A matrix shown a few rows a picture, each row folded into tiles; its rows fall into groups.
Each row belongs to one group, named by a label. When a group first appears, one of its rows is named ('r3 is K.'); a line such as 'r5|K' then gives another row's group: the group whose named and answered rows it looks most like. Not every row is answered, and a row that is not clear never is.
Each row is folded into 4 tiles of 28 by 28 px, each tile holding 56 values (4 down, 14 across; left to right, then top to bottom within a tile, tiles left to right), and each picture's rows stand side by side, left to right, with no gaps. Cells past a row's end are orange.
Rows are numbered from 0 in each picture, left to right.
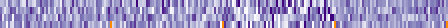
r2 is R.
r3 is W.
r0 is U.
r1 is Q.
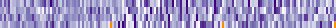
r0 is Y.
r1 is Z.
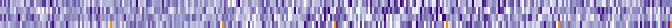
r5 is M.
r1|Q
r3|R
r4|Q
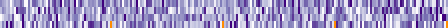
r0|Z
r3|R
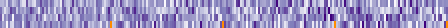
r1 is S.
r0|U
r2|R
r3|S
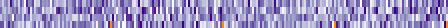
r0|W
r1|U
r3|W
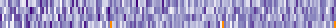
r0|U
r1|Q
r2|U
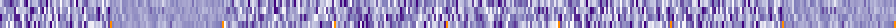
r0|U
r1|M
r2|Q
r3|S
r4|Y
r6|U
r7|M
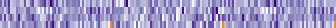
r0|Y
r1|R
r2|Y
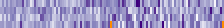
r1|U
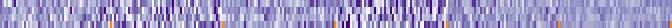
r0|R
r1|Z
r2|M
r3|Z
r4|U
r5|M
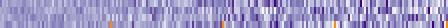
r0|S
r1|M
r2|Y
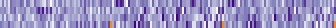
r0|M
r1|S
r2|S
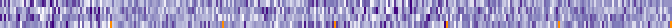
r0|Y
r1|S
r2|M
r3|W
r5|S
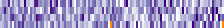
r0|Q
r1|R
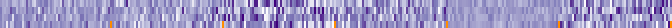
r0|U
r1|R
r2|Y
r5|W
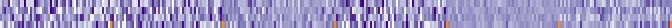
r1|U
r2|U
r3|U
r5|M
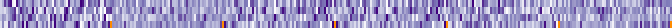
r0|S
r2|W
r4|Q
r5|M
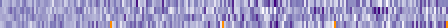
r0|S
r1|Q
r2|Y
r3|M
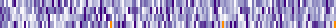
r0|R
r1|Z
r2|Z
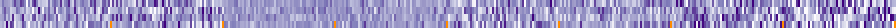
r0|Z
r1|Y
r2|W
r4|Z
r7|R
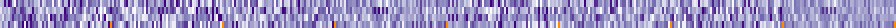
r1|R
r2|W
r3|M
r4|Y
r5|Q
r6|U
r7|M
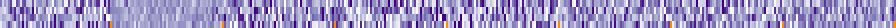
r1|R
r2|U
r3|R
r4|Z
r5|S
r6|Q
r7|U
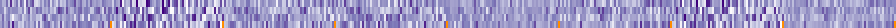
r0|W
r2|S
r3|S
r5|M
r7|M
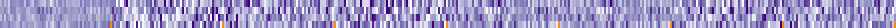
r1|R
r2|Z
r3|Q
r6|W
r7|Z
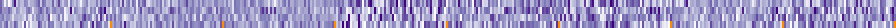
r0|R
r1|W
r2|M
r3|Z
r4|W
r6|R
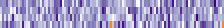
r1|Z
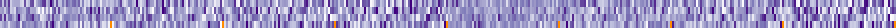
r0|Y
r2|S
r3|W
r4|S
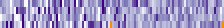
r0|Z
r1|Z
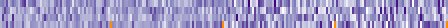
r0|Z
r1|M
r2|Q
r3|Z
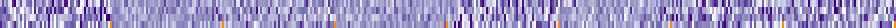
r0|R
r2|S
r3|W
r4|Z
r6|Y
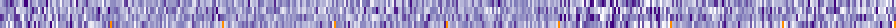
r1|R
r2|Q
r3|W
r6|Y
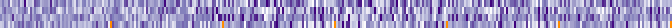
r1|R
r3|Z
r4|Y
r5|Y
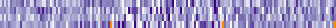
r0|M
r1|Z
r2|U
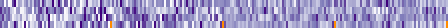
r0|R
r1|S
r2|W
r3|Y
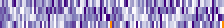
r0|R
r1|R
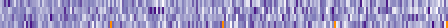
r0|S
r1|M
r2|U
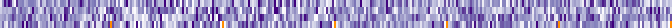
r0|S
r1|R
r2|Q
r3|Q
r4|S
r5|Y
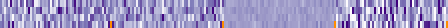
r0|W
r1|W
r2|S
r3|Z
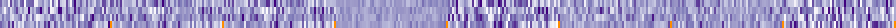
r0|W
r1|Y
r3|M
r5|W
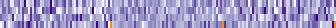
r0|Q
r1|S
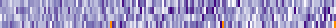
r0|Z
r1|W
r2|R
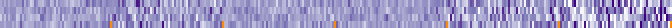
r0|M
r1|U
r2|S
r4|Z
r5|R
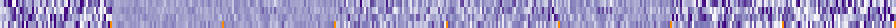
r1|S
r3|Q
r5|M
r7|R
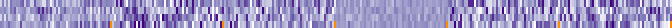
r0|M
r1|S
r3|W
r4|Z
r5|Y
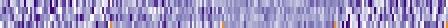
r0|Q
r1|Y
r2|M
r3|Z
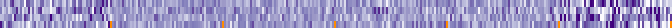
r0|W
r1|W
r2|U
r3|M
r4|Z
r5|Y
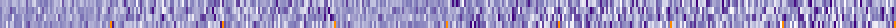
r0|U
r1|W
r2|R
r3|W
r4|S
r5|U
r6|Q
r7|U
